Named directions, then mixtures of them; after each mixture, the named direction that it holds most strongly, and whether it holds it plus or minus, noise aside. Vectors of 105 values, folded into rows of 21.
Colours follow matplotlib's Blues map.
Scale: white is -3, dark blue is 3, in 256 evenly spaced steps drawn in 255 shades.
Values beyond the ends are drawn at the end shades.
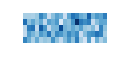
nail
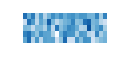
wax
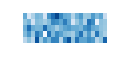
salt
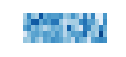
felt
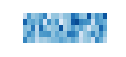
nail, plus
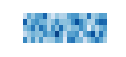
wax, minus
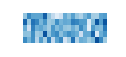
salt, minus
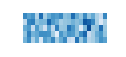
wax, plus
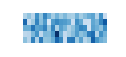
wax, minus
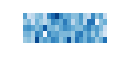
salt, plus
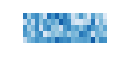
nail, minus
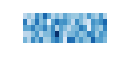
wax, minus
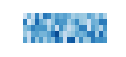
wax, minus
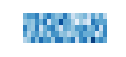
nail, minus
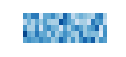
nail, minus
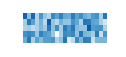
wax, plus
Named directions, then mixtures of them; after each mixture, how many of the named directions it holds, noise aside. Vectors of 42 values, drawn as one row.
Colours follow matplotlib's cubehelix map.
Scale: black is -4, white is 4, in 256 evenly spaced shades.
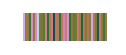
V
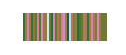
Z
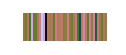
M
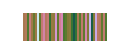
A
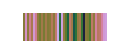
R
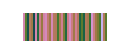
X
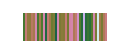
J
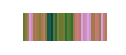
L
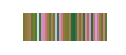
one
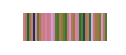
one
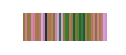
two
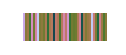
one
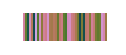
one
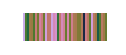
three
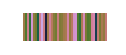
two
